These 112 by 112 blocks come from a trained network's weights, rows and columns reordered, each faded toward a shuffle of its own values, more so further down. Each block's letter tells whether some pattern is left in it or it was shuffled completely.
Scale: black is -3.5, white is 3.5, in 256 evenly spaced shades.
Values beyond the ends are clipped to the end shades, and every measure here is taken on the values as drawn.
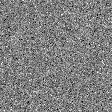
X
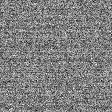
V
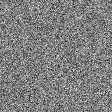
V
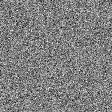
V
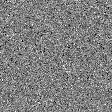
X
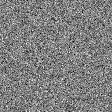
X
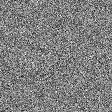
X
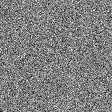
X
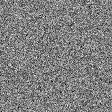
X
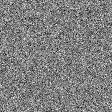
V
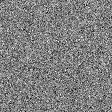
X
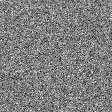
V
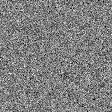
X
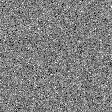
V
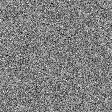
X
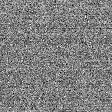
V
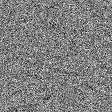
X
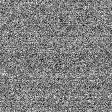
V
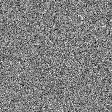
X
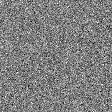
X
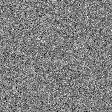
X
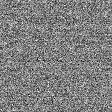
V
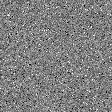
X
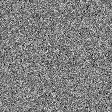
X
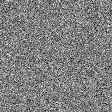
X
